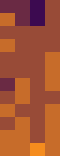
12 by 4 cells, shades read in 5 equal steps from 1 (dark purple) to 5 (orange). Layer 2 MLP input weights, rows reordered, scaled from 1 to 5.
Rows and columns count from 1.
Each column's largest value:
4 4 5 4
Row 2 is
4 2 1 3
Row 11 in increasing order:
3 4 4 4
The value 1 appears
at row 1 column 3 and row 2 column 3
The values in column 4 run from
3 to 4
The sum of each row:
8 10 12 13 13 13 13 13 14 14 15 17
